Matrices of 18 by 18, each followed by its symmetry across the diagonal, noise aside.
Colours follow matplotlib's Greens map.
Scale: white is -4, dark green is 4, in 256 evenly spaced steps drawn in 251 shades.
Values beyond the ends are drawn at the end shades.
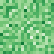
symmetric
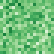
neither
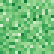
antisymmetric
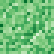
symmetric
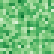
antisymmetric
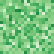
symmetric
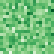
antisymmetric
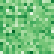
antisymmetric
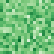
neither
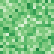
symmetric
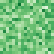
neither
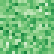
neither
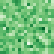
antisymmetric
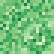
symmetric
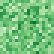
neither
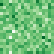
neither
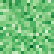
antisymmetric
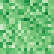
antisymmetric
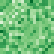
symmetric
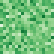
neither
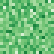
neither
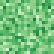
antisymmetric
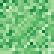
symmetric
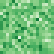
antisymmetric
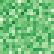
symmetric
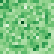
symmetric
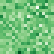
neither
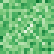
symmetric
